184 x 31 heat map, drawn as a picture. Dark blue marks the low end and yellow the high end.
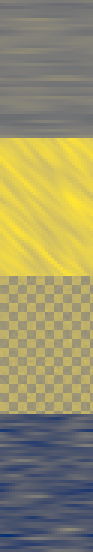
It is made of 4 by 1 panels. Panel 1,1: middling, streaked across, faint in contrast. Panel 2,1: very high, slanting down to the right, faint in contrast. Panel 3,1: high, checkered. Panel 4,1: low, streaked across.
